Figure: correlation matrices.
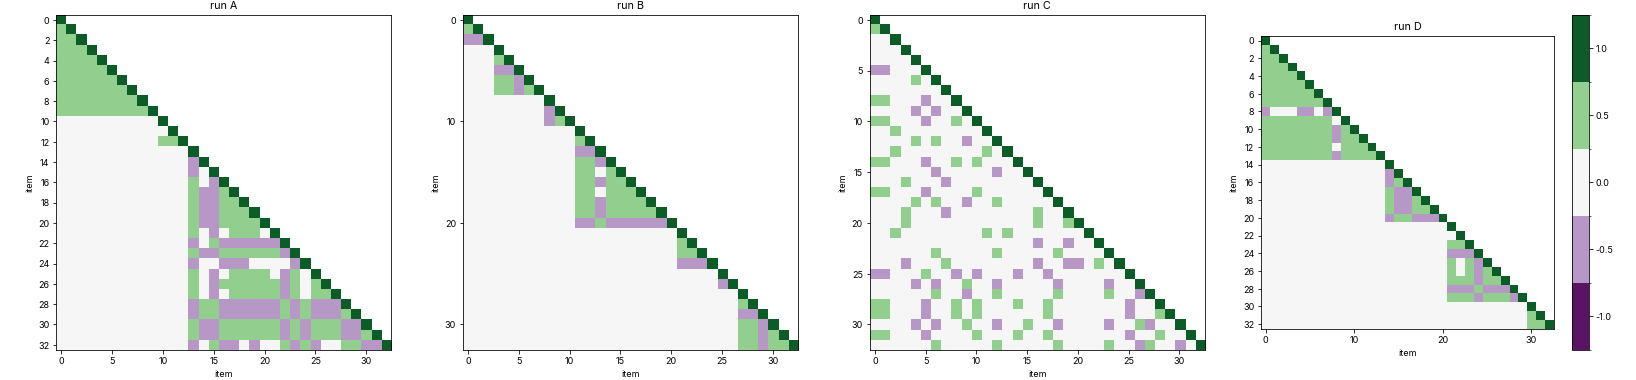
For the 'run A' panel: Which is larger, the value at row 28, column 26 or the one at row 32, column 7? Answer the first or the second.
the second
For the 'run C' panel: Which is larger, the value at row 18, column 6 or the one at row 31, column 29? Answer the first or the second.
the first
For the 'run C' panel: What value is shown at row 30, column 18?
-0.5
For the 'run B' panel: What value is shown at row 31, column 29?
-0.5
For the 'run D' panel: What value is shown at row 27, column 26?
0.5
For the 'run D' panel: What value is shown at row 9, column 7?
0.5
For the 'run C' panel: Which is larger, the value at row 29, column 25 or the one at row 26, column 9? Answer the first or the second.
the second
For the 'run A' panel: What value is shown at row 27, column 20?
0.5
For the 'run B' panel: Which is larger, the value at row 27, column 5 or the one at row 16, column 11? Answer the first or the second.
the second
